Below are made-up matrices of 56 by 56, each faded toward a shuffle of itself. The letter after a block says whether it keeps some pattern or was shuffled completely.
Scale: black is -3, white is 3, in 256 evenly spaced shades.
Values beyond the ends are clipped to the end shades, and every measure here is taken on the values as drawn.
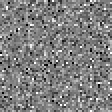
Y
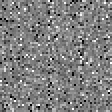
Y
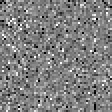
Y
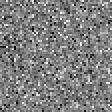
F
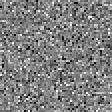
F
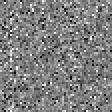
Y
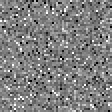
F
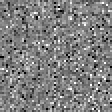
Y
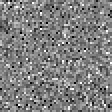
F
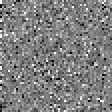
Y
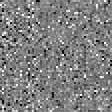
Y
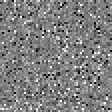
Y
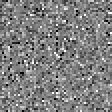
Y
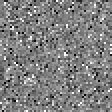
F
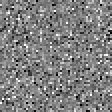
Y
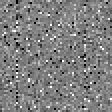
Y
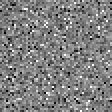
F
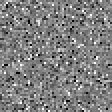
F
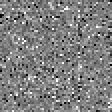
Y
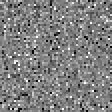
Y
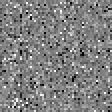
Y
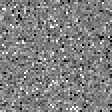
F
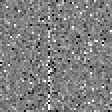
Y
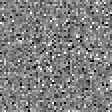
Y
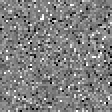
F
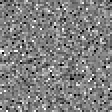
F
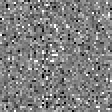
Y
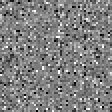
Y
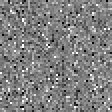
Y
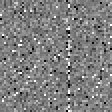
Y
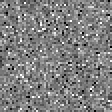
F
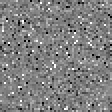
F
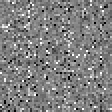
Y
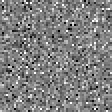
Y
